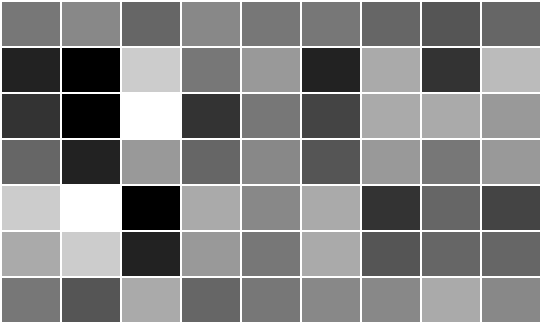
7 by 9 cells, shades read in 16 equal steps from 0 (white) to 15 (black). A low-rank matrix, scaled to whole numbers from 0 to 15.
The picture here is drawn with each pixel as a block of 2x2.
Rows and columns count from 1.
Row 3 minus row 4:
3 2 -6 3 1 1 -1 -3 0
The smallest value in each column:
3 0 0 5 6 5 5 5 4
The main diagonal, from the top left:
8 15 0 9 7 5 7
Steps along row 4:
up down up down up down up down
